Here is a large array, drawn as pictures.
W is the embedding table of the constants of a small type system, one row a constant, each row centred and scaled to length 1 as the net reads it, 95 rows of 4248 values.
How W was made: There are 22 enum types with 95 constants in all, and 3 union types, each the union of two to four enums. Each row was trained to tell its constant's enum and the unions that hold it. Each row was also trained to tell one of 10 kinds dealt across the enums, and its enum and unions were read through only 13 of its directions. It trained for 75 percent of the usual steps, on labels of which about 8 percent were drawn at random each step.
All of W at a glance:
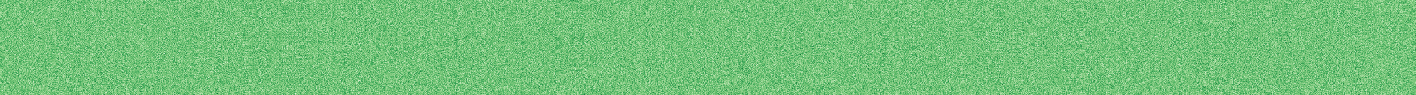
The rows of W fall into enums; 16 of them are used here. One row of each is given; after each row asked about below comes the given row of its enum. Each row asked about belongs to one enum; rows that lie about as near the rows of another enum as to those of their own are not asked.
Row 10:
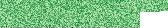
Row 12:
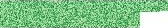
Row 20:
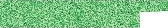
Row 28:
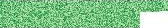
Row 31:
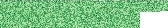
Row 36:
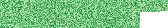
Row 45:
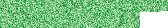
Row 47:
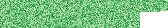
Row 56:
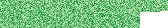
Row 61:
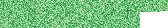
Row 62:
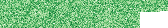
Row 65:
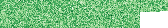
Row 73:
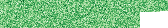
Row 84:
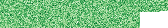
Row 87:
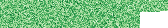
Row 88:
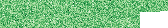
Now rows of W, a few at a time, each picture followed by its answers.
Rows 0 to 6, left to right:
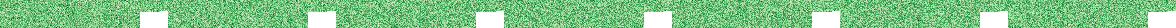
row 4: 87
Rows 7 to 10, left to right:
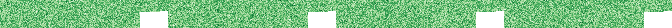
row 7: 12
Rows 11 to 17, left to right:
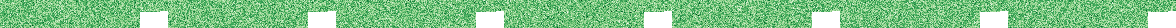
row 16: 12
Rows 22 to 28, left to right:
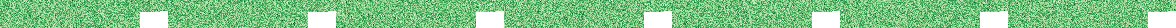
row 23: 61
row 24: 45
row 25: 73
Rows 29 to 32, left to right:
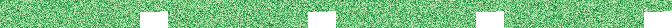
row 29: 36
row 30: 61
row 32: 62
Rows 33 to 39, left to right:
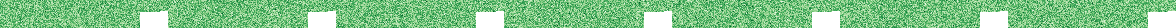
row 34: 62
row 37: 10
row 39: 45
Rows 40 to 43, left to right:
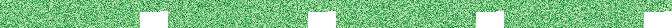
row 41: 10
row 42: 56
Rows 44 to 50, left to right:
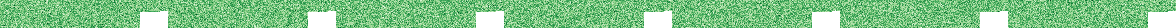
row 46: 20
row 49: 88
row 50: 36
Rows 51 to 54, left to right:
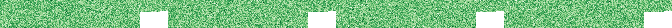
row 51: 62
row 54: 56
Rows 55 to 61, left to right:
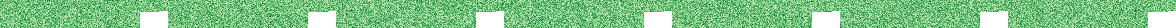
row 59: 36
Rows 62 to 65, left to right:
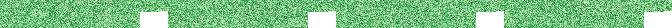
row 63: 61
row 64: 36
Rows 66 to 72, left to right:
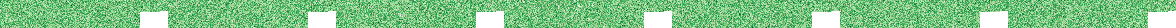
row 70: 45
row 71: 20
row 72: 61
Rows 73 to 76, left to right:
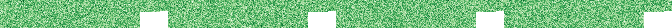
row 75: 10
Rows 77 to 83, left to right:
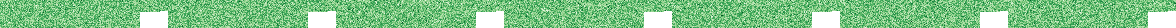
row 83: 12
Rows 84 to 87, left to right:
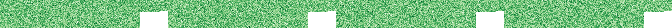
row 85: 62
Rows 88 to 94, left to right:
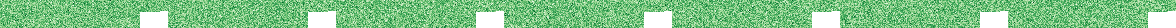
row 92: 10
